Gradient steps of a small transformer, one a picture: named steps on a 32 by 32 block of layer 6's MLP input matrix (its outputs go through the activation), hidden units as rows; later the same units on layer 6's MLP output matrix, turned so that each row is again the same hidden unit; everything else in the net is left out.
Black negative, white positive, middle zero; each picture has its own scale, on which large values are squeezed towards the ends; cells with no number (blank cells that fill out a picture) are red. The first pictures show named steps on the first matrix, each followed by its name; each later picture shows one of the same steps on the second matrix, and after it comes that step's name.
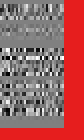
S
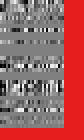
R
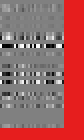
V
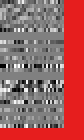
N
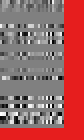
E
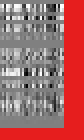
S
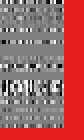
N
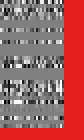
R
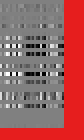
V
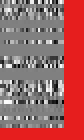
R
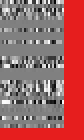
R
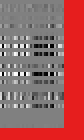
V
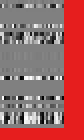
E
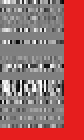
N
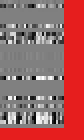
E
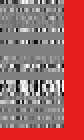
N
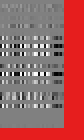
V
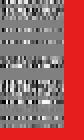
R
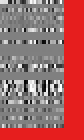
N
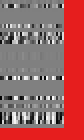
E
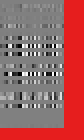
V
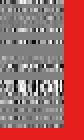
N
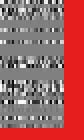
R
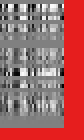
S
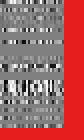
N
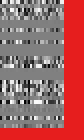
R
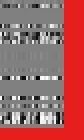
E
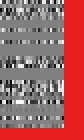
R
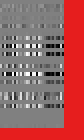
V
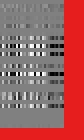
V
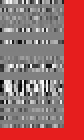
N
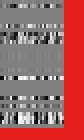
E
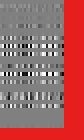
V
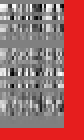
S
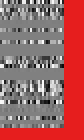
R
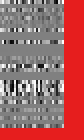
N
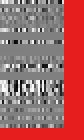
N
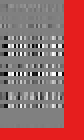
V
